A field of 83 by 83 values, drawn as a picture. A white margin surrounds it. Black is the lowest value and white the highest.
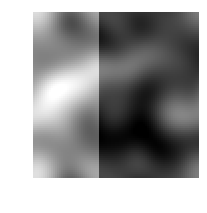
Ninth with the highest average: middle left. Lone odd cells: none. Stripes: none. Average level on the scale: 40%. Calmest part: top right. Seam: vertical, 40% of the way across, the left part higher.
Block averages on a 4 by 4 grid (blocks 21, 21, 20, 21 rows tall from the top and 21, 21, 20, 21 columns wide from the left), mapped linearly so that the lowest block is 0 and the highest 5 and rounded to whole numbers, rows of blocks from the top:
3 2 1 1 / 5 4 2 1 / 5 2 0 2 / 4 2 0 1
